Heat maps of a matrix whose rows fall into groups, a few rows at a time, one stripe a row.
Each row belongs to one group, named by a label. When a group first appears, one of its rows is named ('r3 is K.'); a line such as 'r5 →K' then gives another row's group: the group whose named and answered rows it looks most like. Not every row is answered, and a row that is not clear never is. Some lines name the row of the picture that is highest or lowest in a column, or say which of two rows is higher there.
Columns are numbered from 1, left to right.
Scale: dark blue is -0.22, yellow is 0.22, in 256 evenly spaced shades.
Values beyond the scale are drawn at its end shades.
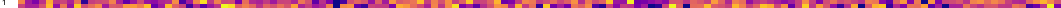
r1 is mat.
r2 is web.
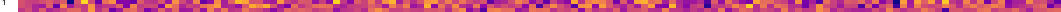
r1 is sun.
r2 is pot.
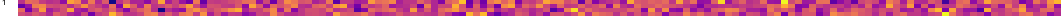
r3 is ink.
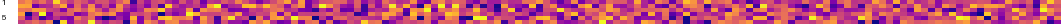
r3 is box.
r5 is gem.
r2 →pot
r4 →ink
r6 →pot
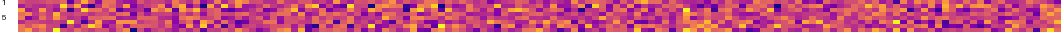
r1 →sun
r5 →ink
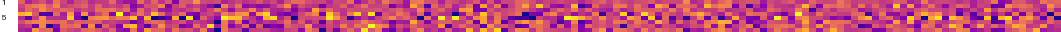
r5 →ink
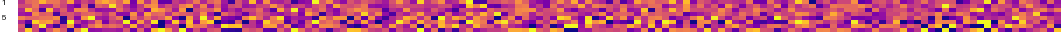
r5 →box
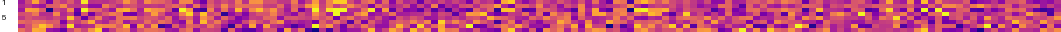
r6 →box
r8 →box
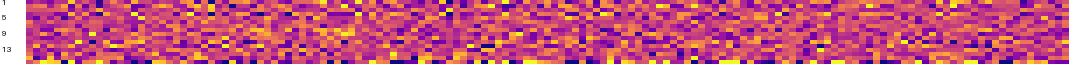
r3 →box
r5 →pot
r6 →ink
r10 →pot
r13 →gem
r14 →ink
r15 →ink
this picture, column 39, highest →4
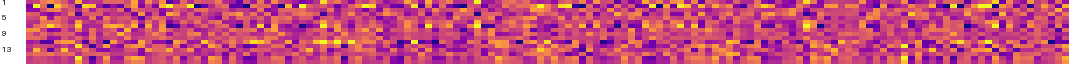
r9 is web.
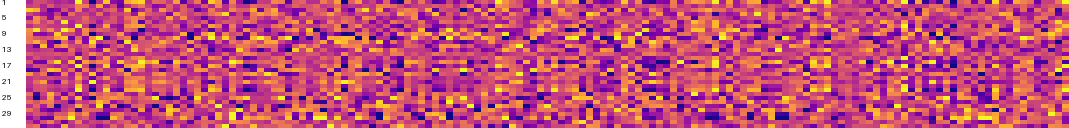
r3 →mat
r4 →pot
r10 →box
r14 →sun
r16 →web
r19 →mat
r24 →ink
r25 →ink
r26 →box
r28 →gem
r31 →ink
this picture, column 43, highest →30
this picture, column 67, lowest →27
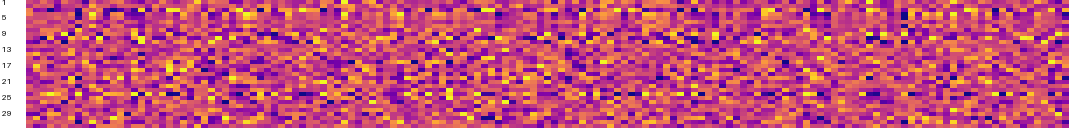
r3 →gem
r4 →sun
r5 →sun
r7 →sun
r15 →gem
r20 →web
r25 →box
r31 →sun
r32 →ink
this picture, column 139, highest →24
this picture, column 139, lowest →3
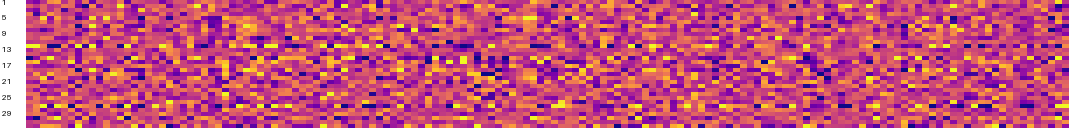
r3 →pot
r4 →ink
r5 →web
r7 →sun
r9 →sun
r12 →mat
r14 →gem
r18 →sun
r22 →gem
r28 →gem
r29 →mat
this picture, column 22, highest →16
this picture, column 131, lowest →15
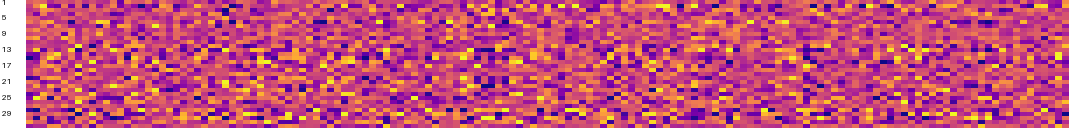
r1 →mat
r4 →gem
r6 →box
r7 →web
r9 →pot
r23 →ink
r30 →gem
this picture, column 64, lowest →30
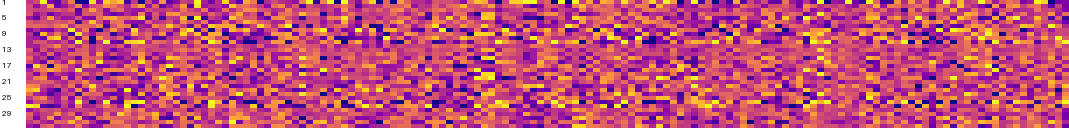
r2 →ink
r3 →sun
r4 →gem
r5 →ink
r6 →sun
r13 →gem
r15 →gem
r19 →gem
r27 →mat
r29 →web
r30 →ink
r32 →ink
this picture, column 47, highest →24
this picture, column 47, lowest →27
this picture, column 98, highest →27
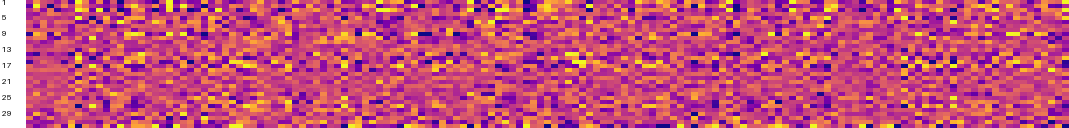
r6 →web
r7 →gem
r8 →box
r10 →mat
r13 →sun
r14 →pot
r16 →ink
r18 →box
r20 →sun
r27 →sun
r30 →ink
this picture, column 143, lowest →31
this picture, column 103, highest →32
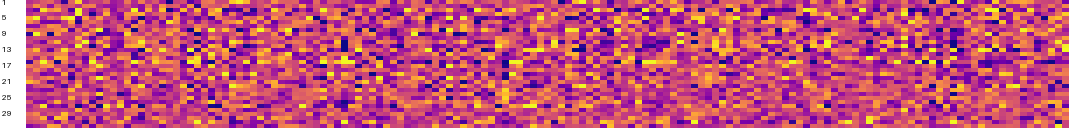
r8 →box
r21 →mat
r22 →ink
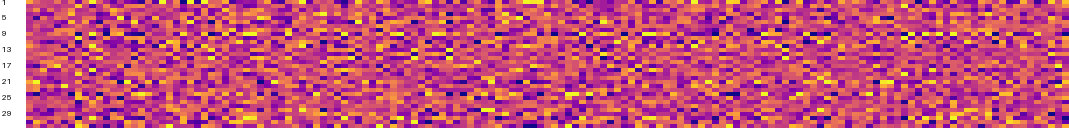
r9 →sun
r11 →gem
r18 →mat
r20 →gem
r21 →mat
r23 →mat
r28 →gem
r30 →sun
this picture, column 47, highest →15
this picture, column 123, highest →21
